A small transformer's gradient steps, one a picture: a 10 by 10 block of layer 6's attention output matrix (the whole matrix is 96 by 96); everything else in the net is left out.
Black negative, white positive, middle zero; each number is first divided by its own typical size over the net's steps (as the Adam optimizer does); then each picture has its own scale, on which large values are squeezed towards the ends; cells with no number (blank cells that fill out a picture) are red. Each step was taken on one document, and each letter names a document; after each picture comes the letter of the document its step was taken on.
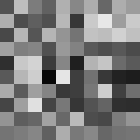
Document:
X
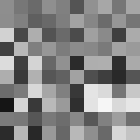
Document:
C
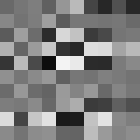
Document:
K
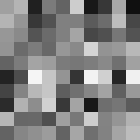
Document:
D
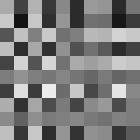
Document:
X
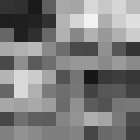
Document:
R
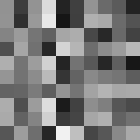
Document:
K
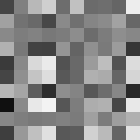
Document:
D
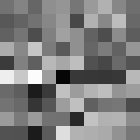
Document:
D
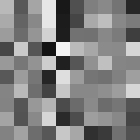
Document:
K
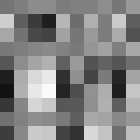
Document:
D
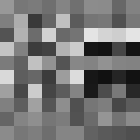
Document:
X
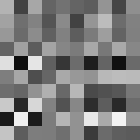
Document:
C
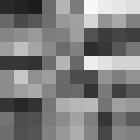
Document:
R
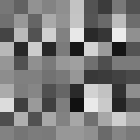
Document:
X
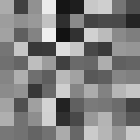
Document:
K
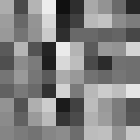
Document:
K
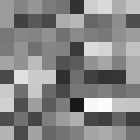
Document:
D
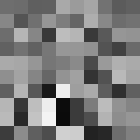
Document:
K
